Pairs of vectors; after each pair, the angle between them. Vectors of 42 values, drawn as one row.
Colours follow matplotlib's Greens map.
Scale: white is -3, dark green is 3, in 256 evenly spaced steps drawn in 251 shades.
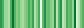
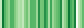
partly aligned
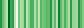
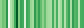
nearly opposite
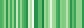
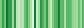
partly aligned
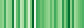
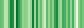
partly aligned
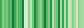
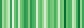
partly opposed
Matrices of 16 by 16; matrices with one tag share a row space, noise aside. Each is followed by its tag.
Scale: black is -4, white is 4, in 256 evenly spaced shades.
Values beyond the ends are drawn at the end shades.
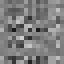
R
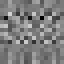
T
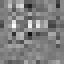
R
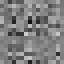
R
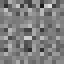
T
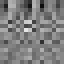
T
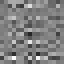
R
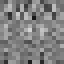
T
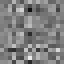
R
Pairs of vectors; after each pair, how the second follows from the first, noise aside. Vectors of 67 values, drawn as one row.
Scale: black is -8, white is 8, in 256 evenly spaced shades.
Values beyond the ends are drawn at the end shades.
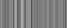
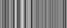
scaled up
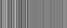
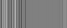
partly zeroed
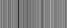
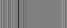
partly zeroed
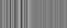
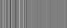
partly zeroed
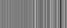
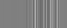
partly zeroed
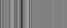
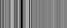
scaled up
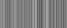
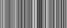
scaled up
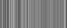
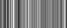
scaled up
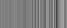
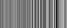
scaled up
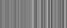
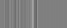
partly zeroed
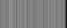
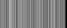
scaled up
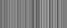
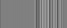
partly zeroed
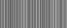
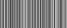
scaled up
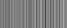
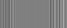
partly zeroed
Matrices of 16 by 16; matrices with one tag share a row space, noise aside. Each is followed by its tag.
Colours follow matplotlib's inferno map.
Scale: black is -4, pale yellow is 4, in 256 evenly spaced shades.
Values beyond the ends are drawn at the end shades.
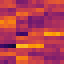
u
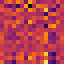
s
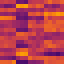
u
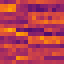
u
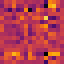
s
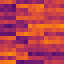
u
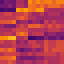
u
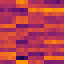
u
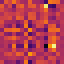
s
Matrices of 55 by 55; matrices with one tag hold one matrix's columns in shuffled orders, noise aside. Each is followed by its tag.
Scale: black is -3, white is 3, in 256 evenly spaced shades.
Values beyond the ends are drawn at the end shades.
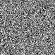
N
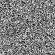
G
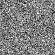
G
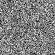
G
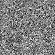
N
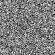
G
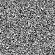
N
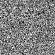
N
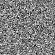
N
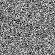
G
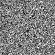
N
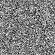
N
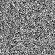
G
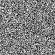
G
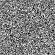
N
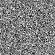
N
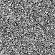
G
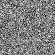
G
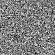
N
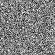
G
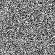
G
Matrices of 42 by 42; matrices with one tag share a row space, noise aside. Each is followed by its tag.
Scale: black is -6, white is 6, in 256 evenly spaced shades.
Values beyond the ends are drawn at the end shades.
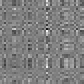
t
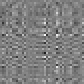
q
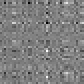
t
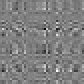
q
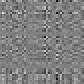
q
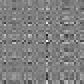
t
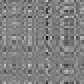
t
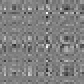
t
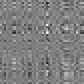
t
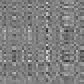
t
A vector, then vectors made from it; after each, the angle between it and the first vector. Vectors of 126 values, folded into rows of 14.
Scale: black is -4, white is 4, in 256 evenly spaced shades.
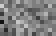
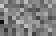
nearly parallel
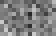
partly opposed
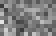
nearly opposite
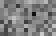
partly aligned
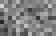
nearly parallel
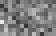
nearly opposite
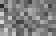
nearly opposite
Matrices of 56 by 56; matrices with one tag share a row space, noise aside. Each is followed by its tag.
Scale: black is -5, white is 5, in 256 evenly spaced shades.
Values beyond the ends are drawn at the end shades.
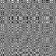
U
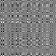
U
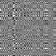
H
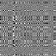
H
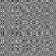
U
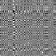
H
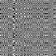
H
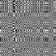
H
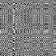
H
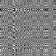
H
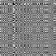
H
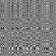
U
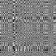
H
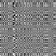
H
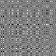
U
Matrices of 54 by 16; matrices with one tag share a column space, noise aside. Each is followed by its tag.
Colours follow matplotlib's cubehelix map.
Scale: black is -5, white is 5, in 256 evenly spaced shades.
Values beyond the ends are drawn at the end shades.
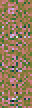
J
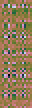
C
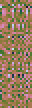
C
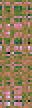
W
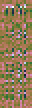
C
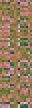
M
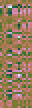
C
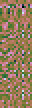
C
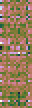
W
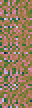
M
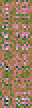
J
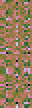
M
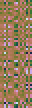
M
